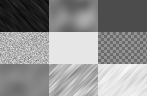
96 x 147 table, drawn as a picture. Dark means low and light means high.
The table splits into 3 rows of 3 panels. Panel 1,1: very low, slanting down to the right, faint in contrast. Panel 1,2: middling, smooth. Panel 1,3: low, flat. Panel 2,1: high, fine-grained. Panel 2,2: very high, flat. Panel 2,3: middling, checkered. Panel 3,1: middling, smooth, faint in contrast. Panel 3,2: high, slanting up to the right. Panel 3,3: very high, slanting up to the right, faint in contrast.
